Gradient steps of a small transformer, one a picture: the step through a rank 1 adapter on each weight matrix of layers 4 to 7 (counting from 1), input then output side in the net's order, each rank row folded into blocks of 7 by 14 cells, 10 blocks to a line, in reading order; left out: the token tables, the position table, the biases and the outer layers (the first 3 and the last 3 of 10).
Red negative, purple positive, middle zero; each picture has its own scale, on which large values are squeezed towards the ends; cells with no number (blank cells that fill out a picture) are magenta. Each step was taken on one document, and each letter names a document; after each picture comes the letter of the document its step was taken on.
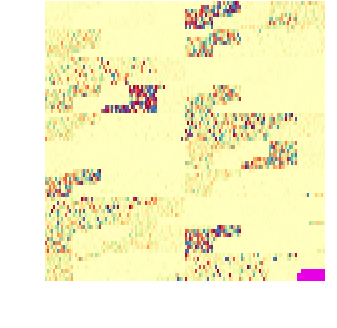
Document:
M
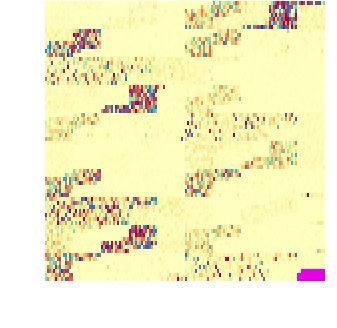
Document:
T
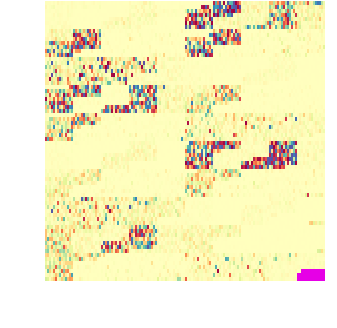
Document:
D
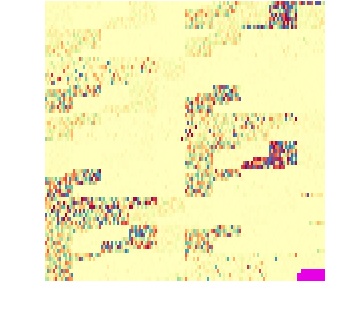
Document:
T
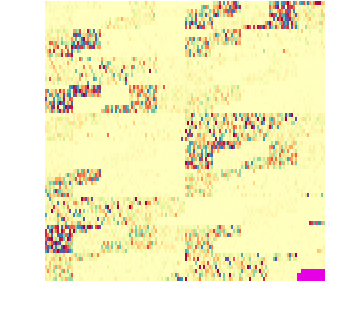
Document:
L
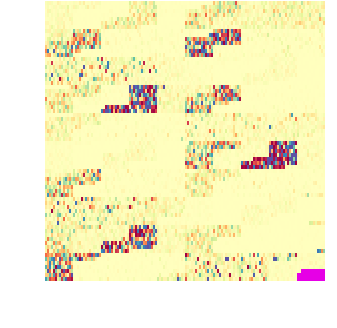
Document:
D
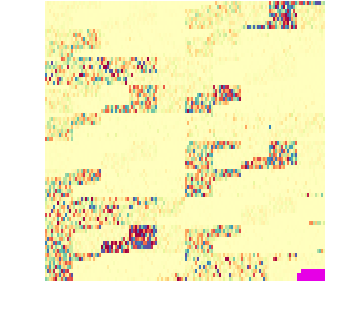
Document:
D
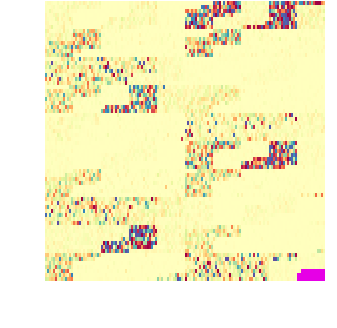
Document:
D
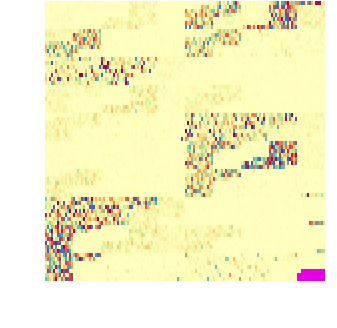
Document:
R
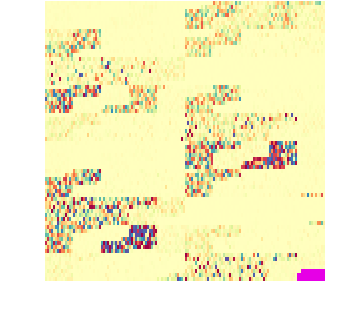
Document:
T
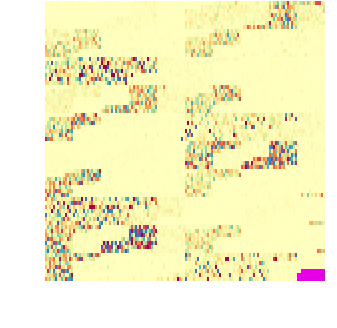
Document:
L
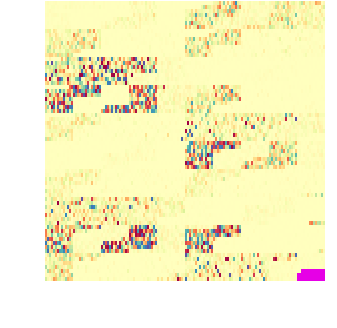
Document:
L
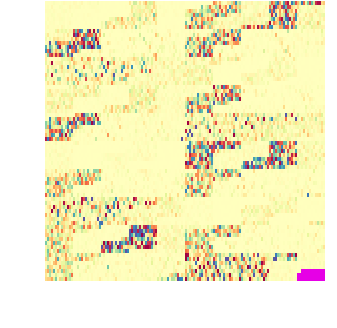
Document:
R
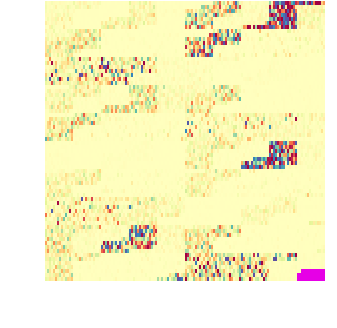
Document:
R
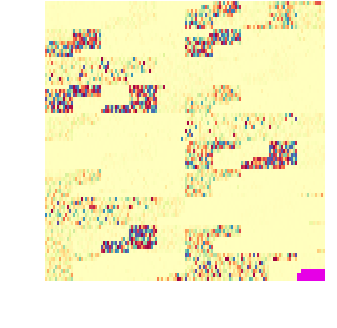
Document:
D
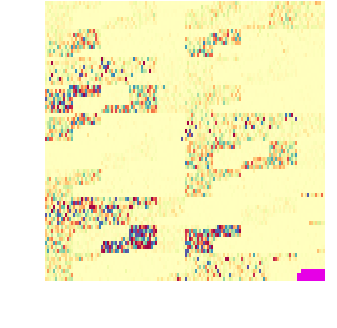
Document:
L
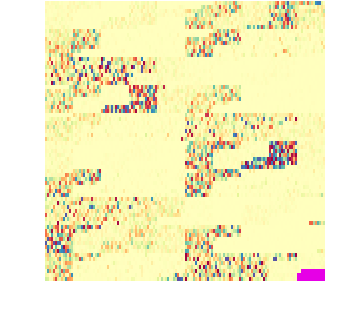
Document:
M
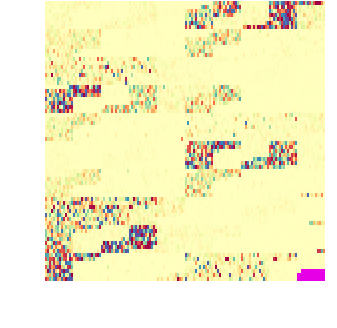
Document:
L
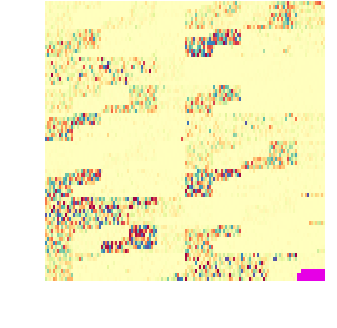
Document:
R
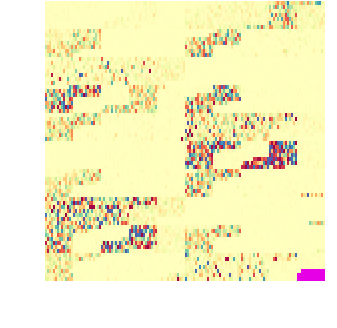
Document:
T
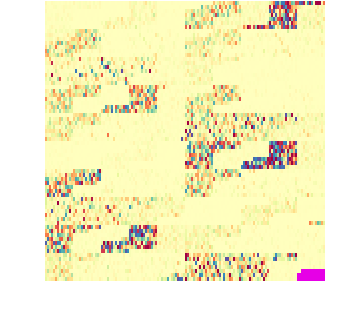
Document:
M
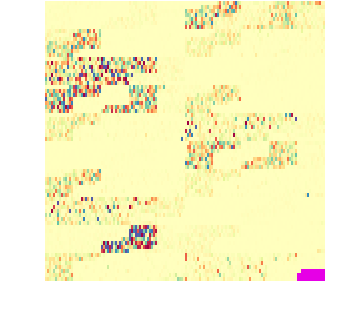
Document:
M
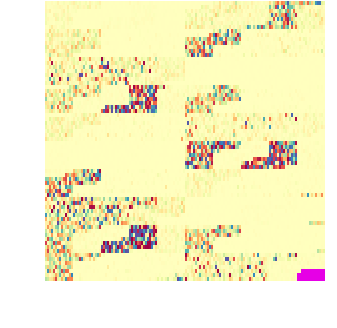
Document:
T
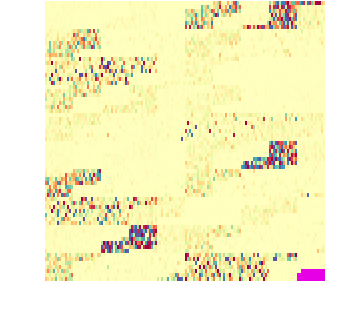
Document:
R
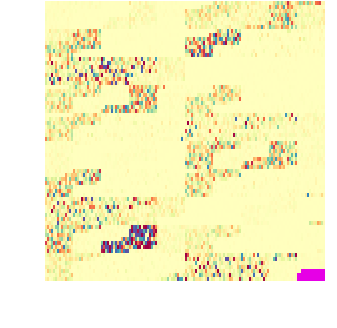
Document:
T
